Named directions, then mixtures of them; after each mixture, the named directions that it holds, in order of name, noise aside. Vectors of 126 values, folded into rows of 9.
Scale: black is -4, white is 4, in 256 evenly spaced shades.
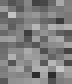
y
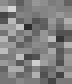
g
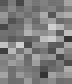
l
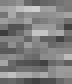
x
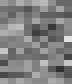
l, x, y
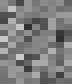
g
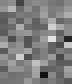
g, l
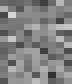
y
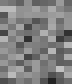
g, x, y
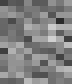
l, y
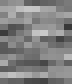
x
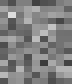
x, y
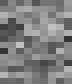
g, l, x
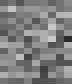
g, l, x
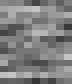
x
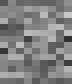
l, x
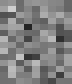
g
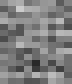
g, x, y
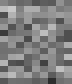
g, x, y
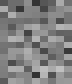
y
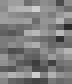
x, y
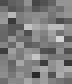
g, l, y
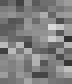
l, y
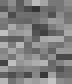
l, x, y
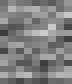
l, x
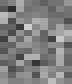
g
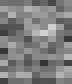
l, x, y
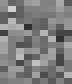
g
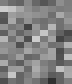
g, x, y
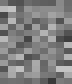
g, x, y
